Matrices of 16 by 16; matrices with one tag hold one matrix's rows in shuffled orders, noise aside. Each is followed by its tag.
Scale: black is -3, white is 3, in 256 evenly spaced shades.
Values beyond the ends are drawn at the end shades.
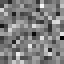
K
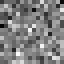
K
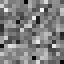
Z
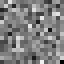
K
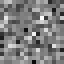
Z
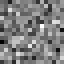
K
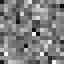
Z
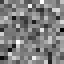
K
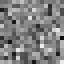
K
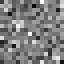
K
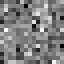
Z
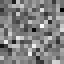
K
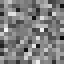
Z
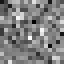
K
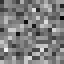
Z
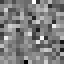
Z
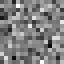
K
